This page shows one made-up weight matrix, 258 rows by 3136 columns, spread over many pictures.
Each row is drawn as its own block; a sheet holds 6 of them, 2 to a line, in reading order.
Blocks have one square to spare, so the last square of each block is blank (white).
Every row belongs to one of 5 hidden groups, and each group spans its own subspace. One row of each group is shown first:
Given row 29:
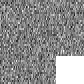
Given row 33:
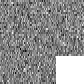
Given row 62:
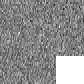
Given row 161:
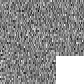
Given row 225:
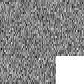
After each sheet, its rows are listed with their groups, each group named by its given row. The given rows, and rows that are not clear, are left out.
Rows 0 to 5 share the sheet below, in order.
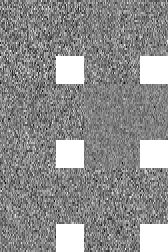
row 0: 161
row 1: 33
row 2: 33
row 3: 33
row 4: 225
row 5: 33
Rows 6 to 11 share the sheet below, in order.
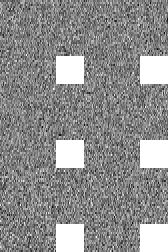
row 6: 62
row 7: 62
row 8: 62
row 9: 161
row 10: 33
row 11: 29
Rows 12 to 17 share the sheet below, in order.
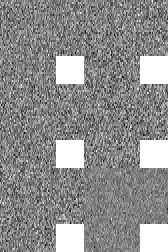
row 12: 29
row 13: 33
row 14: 161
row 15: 62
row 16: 62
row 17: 33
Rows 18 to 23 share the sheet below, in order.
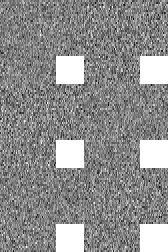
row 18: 62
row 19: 29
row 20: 29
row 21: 33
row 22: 161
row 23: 161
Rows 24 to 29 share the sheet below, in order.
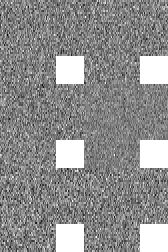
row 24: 29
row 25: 161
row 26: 33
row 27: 62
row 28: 33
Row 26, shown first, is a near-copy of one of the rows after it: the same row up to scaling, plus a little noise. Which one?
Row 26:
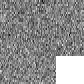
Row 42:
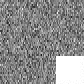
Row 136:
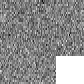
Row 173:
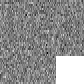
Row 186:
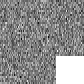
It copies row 136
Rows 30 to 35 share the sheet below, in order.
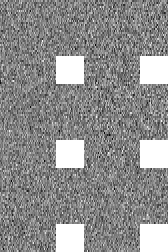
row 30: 161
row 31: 29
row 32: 33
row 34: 225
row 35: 62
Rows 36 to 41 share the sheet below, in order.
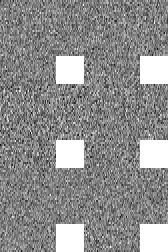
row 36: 161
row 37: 62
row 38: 29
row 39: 62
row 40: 33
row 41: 161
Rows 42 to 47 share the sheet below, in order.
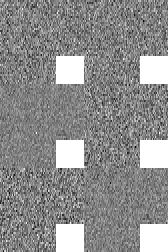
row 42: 33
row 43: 225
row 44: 62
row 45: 161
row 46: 62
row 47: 62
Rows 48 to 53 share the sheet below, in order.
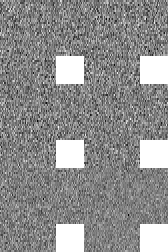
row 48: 62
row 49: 62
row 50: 33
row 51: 161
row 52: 161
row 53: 33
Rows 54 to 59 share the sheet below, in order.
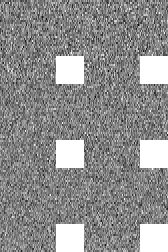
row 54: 225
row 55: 62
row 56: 29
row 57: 225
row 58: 33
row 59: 33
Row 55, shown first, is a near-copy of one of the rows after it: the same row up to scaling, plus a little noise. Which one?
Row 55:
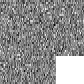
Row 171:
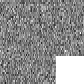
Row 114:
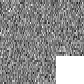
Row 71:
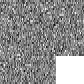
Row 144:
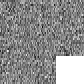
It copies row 71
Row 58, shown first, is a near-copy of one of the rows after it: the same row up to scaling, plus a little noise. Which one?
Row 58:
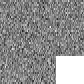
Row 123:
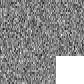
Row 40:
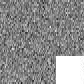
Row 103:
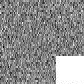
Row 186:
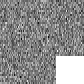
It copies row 40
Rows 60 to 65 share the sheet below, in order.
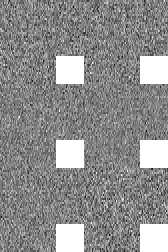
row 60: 161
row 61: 62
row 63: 29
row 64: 225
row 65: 33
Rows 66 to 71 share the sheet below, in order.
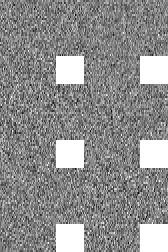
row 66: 161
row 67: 62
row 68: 225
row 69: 161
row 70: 33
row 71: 62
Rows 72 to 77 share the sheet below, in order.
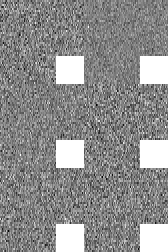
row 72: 33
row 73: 225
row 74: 29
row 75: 225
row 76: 62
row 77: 29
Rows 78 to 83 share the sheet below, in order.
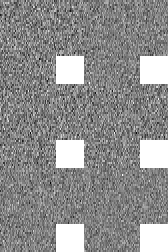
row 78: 225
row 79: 62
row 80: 29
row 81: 29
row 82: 62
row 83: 161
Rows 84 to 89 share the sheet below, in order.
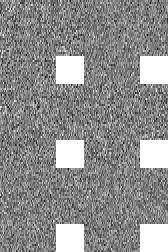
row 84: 62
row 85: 62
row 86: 33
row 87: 225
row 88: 33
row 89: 33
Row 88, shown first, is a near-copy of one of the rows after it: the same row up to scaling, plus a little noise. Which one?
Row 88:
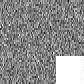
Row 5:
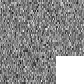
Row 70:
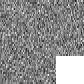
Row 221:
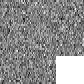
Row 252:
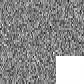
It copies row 252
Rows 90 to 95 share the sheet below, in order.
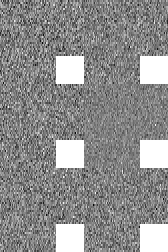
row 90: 62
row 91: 62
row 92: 161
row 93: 29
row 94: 62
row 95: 161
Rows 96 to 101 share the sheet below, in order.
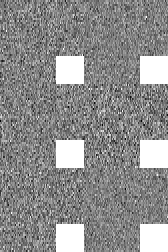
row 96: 161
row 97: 62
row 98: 33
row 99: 33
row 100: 29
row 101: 225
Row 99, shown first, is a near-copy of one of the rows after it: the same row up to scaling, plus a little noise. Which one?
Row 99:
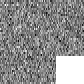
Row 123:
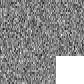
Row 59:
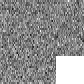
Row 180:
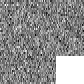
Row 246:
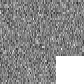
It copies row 180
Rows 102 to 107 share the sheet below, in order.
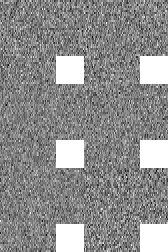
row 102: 225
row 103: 33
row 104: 29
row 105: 29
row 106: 33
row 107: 33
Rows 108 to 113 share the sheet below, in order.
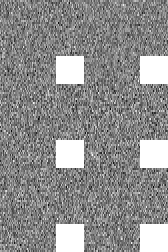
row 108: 225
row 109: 29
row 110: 161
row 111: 225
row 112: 33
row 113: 29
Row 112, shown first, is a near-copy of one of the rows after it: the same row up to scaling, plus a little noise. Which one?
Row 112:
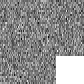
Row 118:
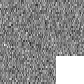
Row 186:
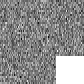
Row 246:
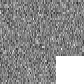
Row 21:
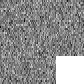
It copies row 186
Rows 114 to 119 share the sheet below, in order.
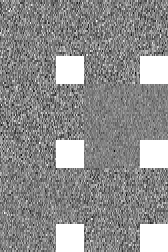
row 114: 62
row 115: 225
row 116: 225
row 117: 225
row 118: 33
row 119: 62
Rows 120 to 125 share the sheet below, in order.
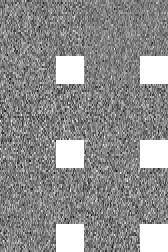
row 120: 33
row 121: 29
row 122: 33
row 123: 33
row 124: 62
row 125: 33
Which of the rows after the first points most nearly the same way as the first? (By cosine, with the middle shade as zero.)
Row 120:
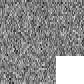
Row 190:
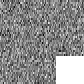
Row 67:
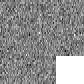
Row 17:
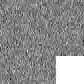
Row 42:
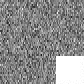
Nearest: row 17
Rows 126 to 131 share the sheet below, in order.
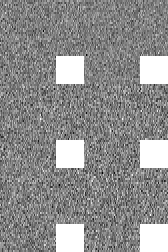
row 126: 161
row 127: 225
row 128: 62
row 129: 161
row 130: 33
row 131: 29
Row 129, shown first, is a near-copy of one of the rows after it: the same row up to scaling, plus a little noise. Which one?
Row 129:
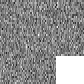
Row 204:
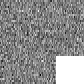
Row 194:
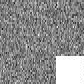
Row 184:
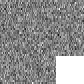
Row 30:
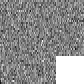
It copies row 194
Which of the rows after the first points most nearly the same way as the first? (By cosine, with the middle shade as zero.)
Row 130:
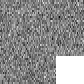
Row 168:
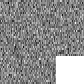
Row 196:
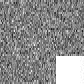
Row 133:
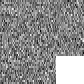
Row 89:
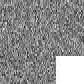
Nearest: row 133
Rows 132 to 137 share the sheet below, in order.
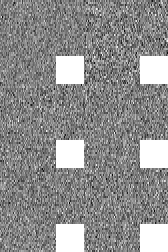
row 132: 161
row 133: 33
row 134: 62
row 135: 29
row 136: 33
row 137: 29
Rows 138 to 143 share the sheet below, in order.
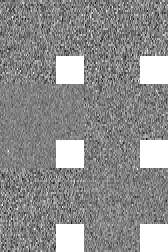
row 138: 62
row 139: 29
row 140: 225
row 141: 225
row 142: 29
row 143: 225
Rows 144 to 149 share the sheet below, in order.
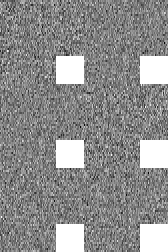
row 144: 62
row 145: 29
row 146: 29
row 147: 161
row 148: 225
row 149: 62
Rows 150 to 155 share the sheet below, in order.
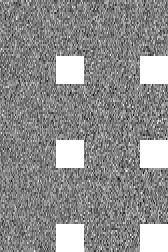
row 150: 225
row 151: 62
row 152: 225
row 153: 62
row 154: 225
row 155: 33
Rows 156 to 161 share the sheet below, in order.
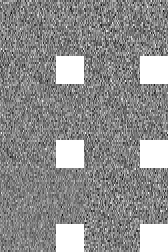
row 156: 225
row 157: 33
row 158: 225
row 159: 225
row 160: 29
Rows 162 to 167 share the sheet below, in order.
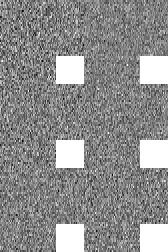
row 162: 161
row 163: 62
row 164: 29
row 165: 161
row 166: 33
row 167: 29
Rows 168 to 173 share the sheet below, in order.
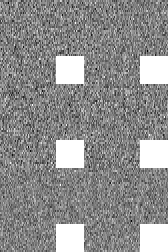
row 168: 225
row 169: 29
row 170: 33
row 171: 62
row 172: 161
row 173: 33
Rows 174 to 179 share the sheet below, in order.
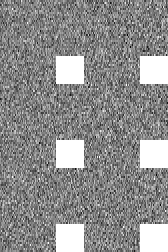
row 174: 33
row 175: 62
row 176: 225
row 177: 33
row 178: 33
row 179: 225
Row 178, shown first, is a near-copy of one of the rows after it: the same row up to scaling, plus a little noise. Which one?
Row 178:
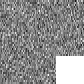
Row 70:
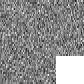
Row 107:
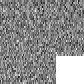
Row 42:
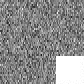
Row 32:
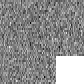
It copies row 70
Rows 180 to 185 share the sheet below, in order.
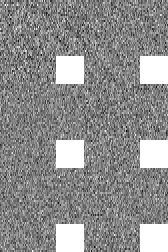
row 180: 33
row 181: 225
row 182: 29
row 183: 33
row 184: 161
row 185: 33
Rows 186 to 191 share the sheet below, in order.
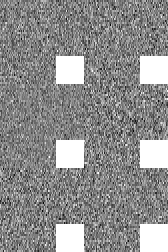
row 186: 33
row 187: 225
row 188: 62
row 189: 161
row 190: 62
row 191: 161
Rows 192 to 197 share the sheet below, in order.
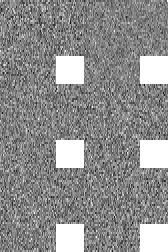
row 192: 62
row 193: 225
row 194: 161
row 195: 161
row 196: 225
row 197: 29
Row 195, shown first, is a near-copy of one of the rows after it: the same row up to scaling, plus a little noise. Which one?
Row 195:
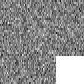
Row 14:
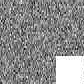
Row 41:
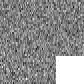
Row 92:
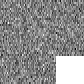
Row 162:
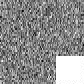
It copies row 92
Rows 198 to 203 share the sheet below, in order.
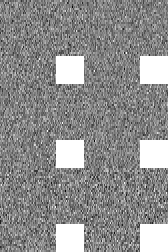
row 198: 225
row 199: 225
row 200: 29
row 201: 62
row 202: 33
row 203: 62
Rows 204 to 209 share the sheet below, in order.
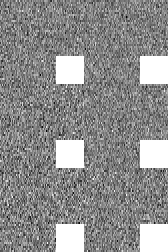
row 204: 161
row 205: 225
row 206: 62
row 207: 161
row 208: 29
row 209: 62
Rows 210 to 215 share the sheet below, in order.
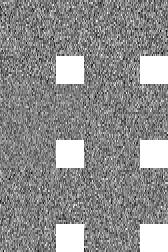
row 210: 225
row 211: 225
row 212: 225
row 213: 225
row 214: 62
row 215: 161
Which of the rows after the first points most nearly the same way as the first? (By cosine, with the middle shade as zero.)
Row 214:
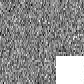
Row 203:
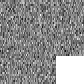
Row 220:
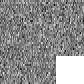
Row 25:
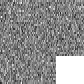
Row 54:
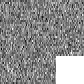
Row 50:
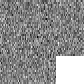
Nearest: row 203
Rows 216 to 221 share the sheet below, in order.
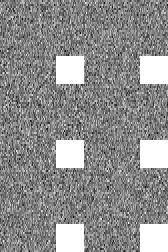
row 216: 62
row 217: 29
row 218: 161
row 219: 62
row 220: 62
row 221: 33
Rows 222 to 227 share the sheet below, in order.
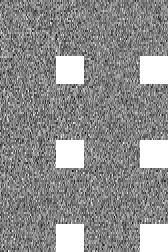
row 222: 33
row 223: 161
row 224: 29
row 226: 29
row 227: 29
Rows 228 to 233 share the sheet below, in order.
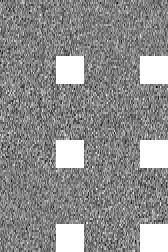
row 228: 62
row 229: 33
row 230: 62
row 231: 29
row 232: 225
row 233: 225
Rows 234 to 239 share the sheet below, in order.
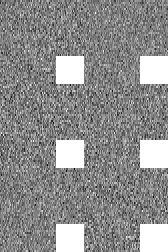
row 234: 161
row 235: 225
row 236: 225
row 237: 29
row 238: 62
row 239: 161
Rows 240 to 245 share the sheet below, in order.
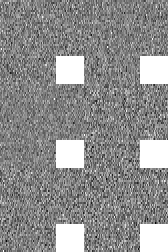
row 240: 225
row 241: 225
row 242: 29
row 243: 62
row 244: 62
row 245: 29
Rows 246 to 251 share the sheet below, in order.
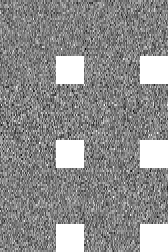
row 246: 33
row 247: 225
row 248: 225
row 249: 62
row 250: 161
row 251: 62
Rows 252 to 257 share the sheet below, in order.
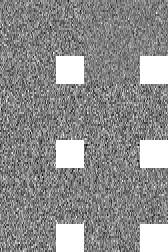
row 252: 33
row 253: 161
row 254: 29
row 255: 161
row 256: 33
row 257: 225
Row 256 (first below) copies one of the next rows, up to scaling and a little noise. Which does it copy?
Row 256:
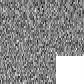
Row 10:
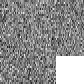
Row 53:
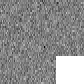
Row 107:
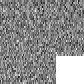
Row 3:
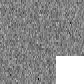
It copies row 107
